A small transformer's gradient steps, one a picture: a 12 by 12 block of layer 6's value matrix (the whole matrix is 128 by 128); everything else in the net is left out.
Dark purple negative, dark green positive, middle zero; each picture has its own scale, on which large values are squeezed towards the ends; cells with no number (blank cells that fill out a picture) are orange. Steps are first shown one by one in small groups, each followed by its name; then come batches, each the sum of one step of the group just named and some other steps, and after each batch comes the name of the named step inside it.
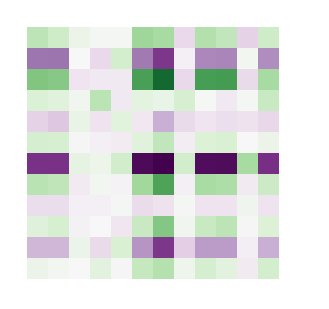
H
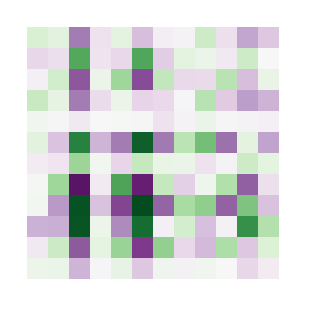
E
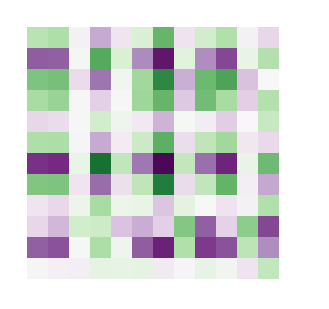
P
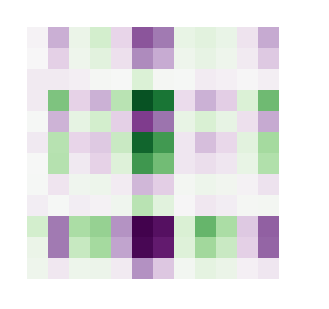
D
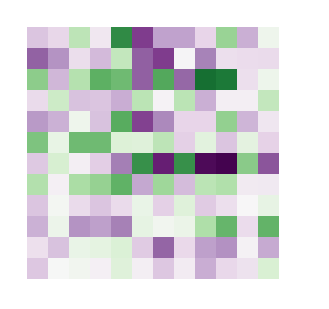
H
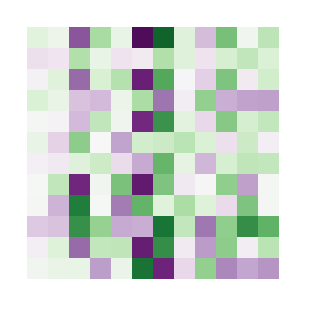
E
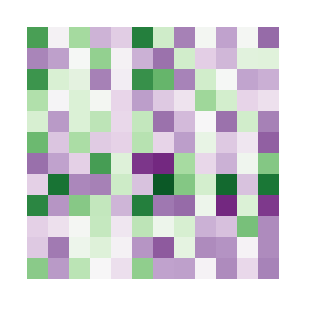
P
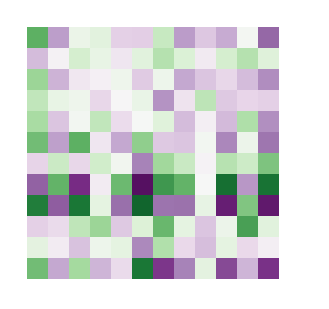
E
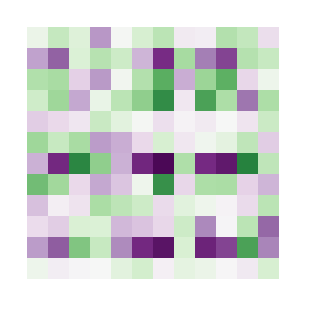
P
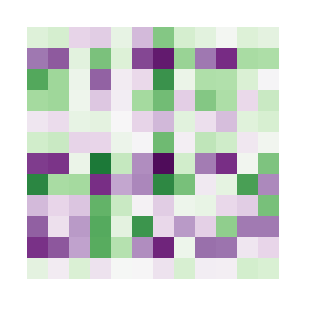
P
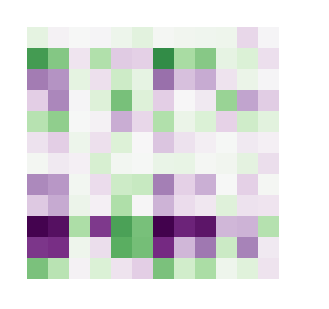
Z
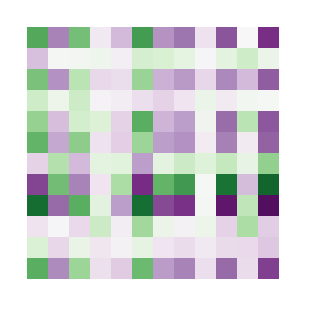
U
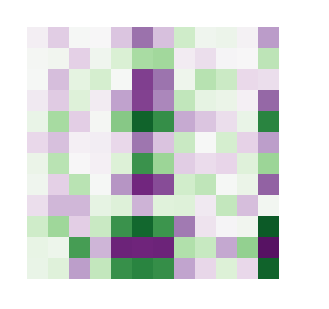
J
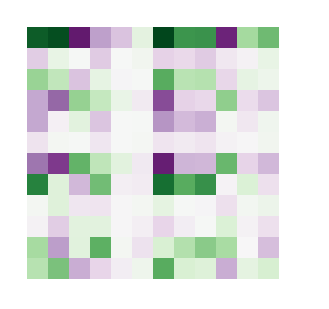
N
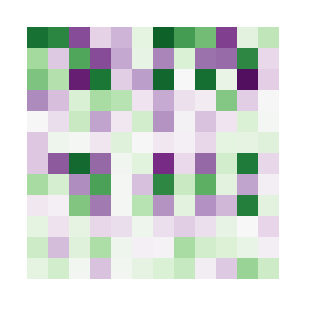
N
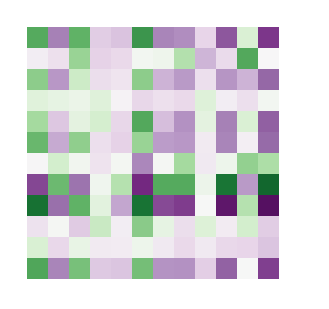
U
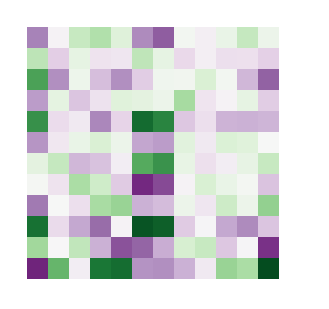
J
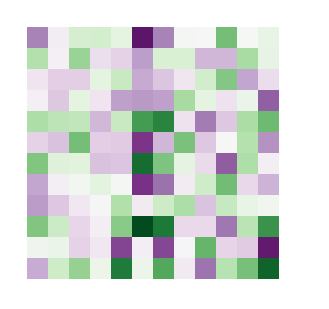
J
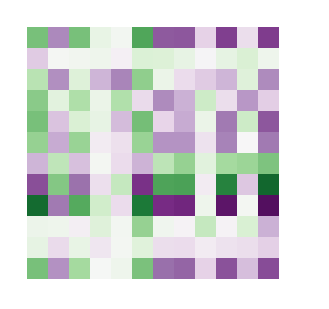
U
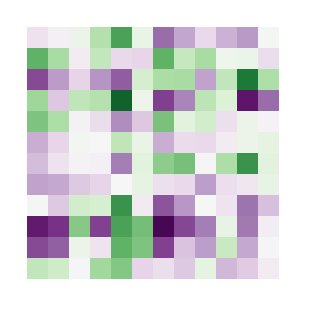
Z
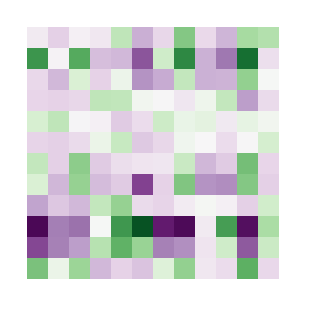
Z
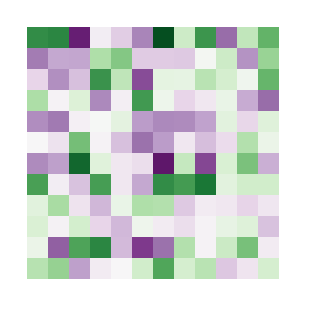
N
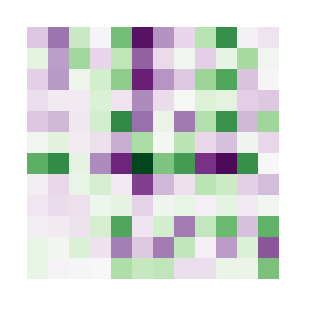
J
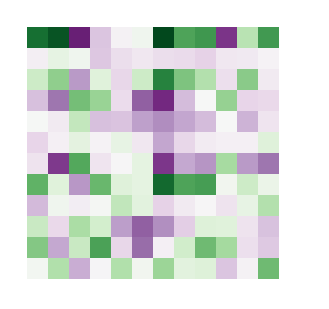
N
